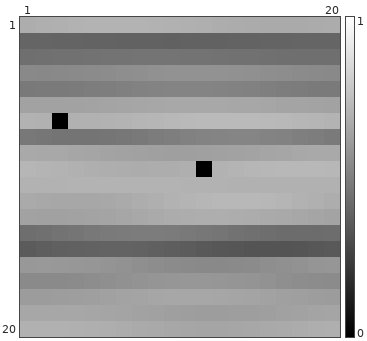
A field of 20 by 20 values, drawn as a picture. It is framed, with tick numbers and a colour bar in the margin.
Grain: streaks across. Histogram: skewed, a long tail of low values. Lone odd cells: 2, each lower than its neighbours.
